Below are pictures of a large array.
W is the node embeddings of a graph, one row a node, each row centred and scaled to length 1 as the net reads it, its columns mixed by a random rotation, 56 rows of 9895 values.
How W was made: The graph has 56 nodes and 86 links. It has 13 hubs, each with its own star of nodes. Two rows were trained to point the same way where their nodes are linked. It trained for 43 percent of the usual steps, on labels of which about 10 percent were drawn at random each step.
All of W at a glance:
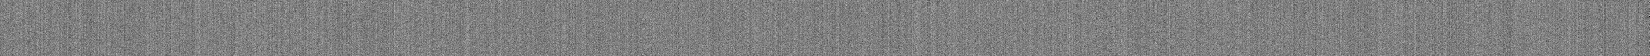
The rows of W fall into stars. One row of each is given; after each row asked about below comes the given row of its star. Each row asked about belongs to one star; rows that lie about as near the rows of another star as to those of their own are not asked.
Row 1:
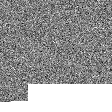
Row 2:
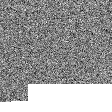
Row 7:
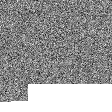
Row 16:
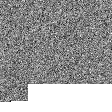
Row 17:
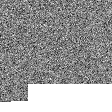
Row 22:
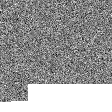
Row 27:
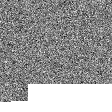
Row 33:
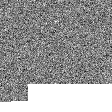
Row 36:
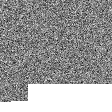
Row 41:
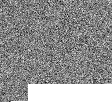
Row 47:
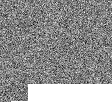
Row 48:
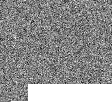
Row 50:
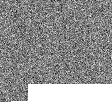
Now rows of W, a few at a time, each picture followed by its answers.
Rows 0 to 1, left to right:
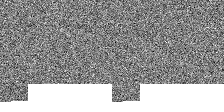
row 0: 47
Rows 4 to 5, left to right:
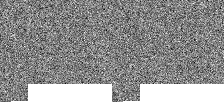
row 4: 48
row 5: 2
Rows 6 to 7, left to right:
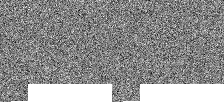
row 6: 41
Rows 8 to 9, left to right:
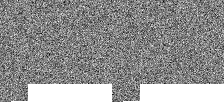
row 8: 33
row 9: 50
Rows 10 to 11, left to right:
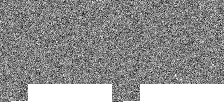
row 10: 7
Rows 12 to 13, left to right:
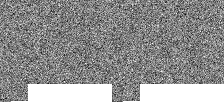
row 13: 17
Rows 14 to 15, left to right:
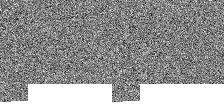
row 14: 22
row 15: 41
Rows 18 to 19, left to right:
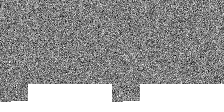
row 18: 36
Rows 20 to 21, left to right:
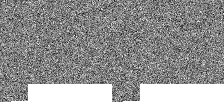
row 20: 7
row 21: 41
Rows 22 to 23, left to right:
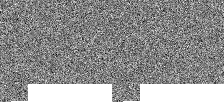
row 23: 22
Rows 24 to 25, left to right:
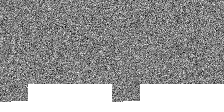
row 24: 1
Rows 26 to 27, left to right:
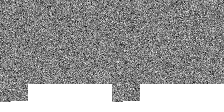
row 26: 22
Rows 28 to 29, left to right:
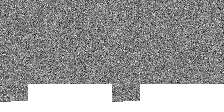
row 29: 36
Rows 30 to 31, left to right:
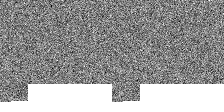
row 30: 7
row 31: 41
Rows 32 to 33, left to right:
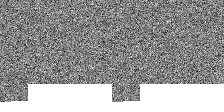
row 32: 16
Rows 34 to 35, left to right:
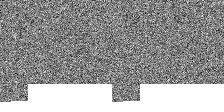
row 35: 50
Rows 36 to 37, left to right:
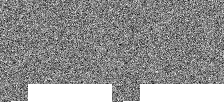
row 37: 16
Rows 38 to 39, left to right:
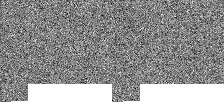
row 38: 48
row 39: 27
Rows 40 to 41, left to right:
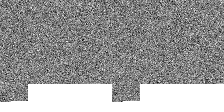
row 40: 2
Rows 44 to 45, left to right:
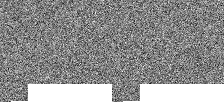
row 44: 27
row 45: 1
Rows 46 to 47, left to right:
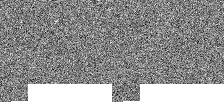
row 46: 17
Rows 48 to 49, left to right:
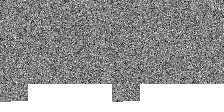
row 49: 27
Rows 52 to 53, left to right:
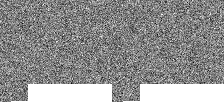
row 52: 1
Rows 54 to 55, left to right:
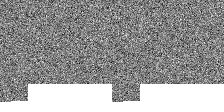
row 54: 2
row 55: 48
